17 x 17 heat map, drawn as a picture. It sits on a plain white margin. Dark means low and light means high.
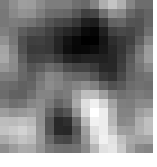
Ninth with the lowest average: top middle. Histogram: bell-shaped. Roughest part: bottom middle.
